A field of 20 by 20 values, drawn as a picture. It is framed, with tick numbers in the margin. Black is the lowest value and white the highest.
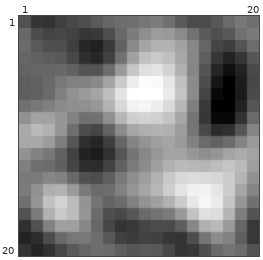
The top left is the calmest part. The texture is blotchy. The values follow a bell shape. There is no overall slope. Overall the values sit about 50% of the way up the scale. The ninth with the highest average is the top middle.
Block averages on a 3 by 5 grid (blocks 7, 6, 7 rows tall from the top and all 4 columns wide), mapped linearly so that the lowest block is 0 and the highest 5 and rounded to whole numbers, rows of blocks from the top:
1 1 5 3 0 | 3 1 4 4 2 | 2 2 2 4 4
